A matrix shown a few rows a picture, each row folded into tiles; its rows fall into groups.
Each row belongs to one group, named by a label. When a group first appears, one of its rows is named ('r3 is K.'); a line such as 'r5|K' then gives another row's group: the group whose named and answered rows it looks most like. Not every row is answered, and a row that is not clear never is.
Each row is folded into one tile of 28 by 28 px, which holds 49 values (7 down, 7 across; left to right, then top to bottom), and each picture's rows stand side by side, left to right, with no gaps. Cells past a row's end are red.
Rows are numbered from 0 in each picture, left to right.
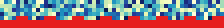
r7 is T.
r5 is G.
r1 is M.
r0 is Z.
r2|G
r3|T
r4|T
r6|M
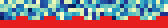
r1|T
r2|M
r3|M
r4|G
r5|T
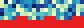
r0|M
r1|M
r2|Z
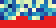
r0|G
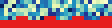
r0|M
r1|T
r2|Z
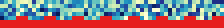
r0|G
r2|M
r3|T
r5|M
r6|T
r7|M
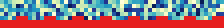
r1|M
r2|T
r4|Z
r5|M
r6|G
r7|T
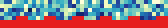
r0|Z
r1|T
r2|T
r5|Z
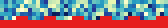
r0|G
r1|T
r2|G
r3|T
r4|Z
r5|G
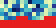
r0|Z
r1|G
